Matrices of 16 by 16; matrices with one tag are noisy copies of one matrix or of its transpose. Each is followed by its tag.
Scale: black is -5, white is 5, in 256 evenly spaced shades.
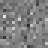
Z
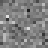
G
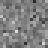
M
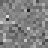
G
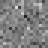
G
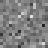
M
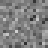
M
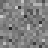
G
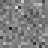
G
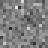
G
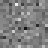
Z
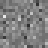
Z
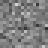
Z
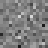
M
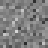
M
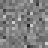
Z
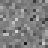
M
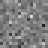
M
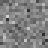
G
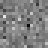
Z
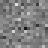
Z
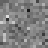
G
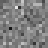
G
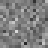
M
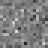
M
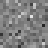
M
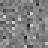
Z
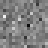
Z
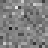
G
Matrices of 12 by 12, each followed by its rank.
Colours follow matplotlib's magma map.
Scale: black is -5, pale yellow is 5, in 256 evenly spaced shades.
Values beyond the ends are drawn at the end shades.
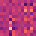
two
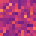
full rank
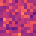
full rank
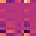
one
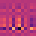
one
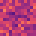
full rank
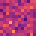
full rank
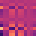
one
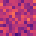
full rank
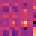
two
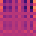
one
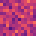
full rank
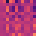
two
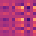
one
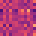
two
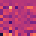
two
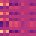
one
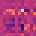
two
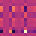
one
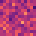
full rank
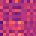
two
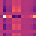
one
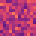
full rank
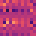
two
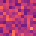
full rank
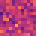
full rank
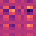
one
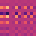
one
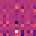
two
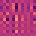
two
